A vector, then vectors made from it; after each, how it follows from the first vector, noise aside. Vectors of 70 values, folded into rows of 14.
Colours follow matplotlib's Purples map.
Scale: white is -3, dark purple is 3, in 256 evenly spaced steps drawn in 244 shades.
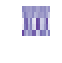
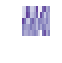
wrapped around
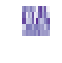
wrapped around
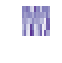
wrapped around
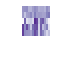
sign-scrambled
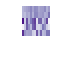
sign-scrambled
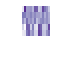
wrapped around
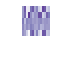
wrapped around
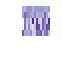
sign-scrambled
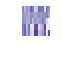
wrapped around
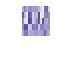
wrapped around
